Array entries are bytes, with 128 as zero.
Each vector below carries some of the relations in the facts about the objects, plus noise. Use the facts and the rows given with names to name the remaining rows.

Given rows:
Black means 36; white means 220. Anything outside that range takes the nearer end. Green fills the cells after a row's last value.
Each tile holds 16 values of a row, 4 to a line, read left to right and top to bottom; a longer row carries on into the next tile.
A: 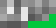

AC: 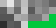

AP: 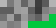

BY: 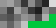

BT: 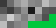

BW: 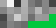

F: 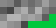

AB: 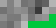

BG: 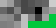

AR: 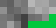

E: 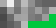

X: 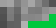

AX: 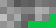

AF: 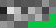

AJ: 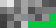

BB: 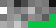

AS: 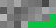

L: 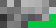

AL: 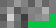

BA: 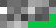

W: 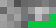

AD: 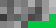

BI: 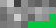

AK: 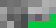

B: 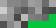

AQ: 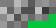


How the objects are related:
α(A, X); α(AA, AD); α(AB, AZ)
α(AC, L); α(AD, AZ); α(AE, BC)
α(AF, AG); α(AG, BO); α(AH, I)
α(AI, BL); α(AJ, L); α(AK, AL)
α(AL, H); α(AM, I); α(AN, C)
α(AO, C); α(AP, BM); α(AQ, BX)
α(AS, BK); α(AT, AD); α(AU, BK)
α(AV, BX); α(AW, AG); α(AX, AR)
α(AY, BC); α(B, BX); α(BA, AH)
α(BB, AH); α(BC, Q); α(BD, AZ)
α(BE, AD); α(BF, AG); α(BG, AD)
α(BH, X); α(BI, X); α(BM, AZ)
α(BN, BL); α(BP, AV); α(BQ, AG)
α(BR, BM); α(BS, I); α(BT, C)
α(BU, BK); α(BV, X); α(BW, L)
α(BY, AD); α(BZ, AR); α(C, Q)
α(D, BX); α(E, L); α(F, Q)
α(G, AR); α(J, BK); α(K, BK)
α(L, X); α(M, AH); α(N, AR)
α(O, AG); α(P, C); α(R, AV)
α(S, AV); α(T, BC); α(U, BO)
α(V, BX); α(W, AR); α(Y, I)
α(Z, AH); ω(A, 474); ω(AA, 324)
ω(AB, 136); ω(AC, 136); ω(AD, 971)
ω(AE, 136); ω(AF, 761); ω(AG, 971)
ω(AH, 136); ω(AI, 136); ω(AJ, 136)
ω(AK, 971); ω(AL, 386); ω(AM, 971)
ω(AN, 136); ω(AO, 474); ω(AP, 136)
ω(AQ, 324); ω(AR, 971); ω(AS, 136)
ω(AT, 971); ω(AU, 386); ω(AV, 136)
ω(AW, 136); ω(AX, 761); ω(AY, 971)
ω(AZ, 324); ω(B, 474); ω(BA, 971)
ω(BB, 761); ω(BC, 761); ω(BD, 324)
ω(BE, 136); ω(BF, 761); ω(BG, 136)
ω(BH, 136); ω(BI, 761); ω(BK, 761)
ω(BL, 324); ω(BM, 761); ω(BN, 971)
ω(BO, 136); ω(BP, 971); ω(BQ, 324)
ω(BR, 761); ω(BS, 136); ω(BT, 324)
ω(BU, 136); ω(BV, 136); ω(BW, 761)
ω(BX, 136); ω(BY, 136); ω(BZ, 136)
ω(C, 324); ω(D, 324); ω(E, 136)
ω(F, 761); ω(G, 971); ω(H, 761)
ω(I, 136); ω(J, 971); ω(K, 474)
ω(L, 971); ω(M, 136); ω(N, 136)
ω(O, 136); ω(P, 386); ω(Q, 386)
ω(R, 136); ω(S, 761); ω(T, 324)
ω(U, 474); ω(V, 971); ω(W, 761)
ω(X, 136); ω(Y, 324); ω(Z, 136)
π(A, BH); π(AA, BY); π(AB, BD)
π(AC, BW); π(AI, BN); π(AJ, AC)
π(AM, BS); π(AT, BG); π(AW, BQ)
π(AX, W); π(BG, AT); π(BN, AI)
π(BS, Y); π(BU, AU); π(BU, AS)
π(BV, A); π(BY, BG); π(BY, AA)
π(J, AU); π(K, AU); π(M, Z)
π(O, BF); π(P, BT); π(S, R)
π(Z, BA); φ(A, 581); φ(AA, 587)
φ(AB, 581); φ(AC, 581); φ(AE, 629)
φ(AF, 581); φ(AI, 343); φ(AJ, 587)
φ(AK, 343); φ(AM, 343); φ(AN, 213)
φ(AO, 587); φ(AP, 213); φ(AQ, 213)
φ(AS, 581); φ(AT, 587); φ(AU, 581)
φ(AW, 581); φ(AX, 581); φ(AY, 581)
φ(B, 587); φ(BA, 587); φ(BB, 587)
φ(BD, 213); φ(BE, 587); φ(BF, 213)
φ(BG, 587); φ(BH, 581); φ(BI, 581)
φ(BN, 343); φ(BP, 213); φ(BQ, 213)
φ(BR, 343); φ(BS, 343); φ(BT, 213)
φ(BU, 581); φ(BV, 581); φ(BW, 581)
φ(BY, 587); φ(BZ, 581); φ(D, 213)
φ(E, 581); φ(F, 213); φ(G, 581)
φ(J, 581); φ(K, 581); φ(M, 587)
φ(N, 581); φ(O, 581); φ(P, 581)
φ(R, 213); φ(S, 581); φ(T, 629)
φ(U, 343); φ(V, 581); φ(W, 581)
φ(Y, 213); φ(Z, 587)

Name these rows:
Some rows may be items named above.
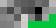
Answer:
BG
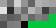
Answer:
BP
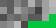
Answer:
AD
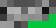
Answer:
BF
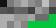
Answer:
T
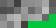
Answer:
BC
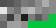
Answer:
AM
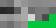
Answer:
AN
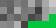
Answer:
AD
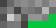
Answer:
Q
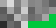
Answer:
AC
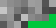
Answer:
B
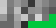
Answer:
S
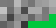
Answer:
V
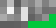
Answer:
A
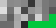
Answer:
S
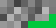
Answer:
BM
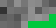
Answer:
BO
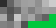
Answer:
AY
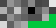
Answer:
AA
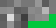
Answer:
AL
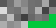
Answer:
Y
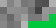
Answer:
AB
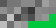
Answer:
AZ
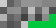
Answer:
AI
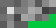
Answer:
U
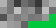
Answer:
BR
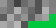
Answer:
BM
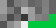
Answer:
BS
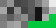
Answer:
AT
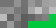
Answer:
G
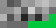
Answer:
BN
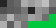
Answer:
C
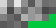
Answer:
R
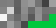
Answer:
K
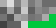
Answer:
AC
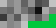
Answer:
BE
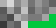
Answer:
AC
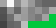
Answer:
E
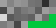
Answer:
BU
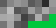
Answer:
AU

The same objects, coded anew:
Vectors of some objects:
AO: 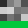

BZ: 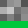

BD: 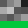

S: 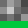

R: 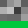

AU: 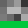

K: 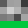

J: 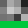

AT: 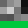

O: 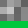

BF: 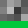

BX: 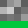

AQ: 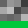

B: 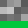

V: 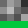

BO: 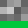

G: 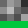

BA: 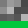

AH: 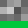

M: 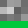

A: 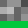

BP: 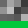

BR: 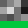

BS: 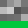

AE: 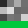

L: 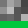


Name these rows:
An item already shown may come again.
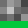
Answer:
BI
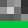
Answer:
BM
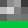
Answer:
AB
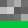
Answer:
AI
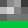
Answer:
AB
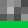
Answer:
BW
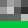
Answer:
AM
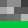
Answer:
BL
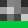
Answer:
AY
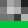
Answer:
J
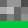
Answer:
A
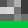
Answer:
BY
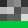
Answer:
BT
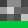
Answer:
BC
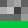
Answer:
R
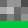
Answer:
A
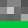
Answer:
AL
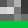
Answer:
BY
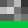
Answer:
BG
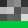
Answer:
BT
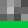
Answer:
AF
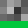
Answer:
BF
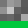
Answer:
BB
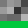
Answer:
BQ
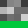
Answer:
C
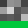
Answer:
F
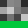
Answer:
AY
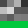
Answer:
AP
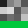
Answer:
AN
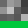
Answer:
AR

